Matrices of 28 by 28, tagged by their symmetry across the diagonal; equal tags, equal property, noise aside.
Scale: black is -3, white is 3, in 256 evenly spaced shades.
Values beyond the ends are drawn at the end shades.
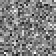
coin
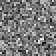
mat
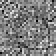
mat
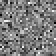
coin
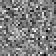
coin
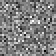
coin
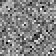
mat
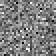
coin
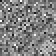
mat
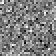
mat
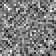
mat
